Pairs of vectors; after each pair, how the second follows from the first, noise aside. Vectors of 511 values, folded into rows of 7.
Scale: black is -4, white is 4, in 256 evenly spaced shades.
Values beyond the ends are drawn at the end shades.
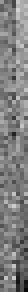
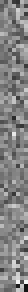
sign-scrambled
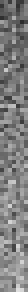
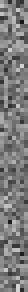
sign-scrambled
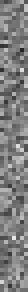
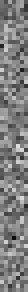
sign-scrambled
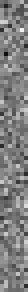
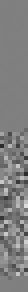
partly zeroed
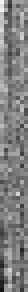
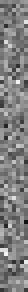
shuffled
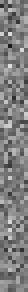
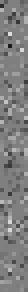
partly zeroed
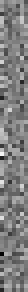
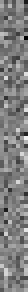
reversed
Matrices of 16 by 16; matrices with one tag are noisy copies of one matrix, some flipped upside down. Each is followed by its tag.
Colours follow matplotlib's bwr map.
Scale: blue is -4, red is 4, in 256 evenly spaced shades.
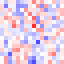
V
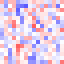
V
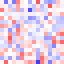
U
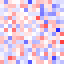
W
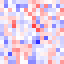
V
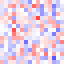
W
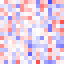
U
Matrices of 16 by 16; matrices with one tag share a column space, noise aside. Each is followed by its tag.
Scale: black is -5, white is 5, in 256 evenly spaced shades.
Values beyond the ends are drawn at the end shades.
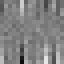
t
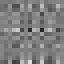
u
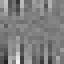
t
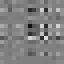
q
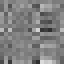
u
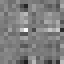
u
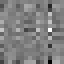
u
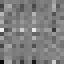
u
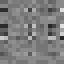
q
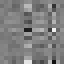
u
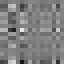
u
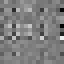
q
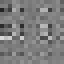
q
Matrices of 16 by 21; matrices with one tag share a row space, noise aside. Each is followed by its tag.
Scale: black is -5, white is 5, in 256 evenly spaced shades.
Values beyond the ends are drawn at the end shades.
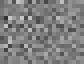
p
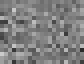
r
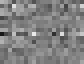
r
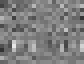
r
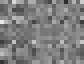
r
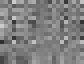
r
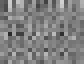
p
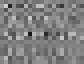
p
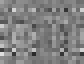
r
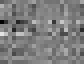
r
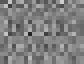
p
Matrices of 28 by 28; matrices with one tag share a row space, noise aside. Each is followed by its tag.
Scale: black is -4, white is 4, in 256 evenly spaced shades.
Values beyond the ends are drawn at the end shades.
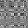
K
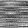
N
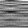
N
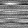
N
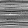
N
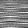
N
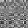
K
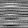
N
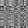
K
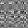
K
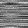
N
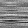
N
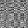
K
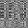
K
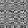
K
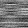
N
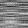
N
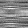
N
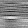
N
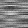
N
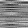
N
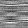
N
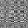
K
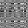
K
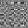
K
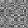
K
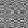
K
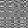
K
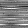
N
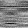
N
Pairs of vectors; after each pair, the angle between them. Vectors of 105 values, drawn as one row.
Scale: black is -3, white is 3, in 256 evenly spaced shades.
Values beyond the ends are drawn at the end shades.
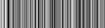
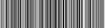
orthogonal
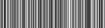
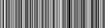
nearly opposite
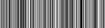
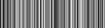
partly opposed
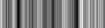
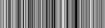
partly aligned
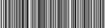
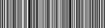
nearly opposite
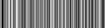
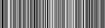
partly aligned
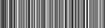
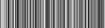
nearly opposite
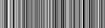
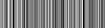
nearly parallel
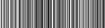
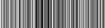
nearly parallel
